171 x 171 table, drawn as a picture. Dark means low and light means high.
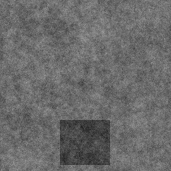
Grain: blotchy. Odd rows or columns: none. Ninth with the lowest average: bottom middle. Stripes: none. Odd patch: lower, in the bottom middle. Histogram: skewed, a long tail of low values.
